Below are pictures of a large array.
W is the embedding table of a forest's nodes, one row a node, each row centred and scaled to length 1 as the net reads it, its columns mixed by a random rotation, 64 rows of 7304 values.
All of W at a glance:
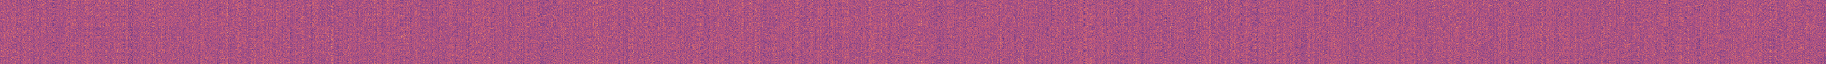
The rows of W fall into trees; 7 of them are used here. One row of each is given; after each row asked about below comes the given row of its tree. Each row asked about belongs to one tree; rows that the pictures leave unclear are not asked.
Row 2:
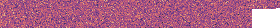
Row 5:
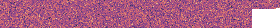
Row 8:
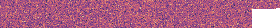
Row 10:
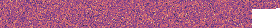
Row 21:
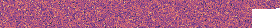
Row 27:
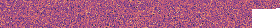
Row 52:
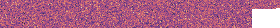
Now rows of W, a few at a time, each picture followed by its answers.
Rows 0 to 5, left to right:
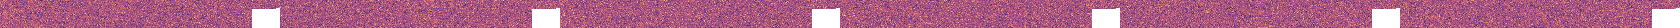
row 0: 2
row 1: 8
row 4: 27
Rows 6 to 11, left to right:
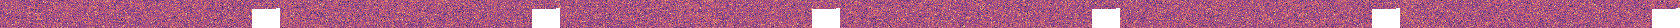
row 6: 10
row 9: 10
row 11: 2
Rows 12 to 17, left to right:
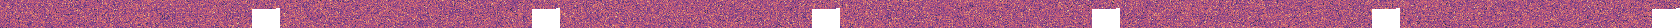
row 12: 8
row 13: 2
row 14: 2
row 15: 5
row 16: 10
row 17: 21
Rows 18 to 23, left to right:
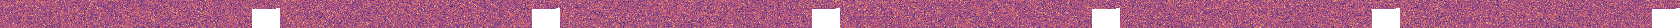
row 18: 21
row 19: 2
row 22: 8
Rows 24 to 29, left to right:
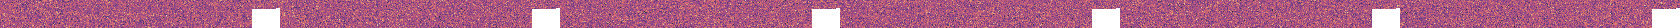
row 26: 8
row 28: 52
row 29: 27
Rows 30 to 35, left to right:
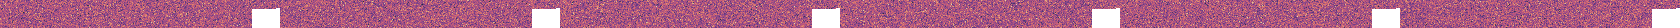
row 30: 10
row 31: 21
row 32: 2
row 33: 52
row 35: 27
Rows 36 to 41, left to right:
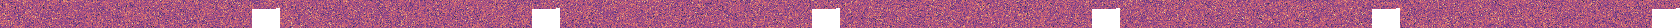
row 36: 5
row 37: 5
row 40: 10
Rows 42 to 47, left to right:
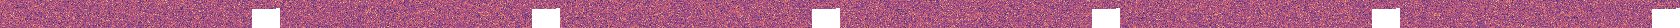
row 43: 27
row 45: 2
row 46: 10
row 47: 10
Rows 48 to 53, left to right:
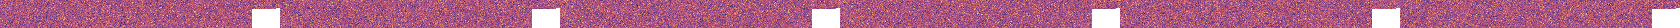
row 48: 10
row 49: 5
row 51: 2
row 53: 10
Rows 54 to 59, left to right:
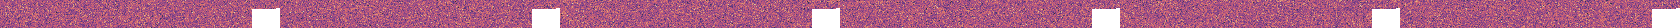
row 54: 8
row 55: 10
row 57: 21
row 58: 2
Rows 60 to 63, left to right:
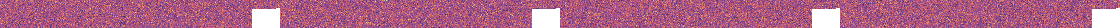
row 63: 2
